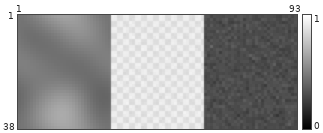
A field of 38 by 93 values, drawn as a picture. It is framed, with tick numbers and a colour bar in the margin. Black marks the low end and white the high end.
It is made of 1 by 3 panels. Panel 1,1: middling, smooth. Panel 1,2: very high, checkered, faint in contrast. Panel 1,3: low, fine-grained, faint in contrast.
